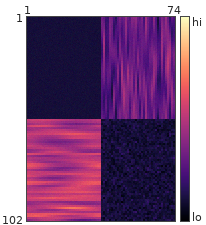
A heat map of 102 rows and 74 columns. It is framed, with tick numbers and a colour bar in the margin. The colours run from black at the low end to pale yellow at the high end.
It is made of 2 by 2 panels. Panel 1,1: very low, flat. Panel 1,2: low, streaked downward. Panel 2,1: middling, streaked across. Panel 2,2: very low, fine-grained, faint in contrast.
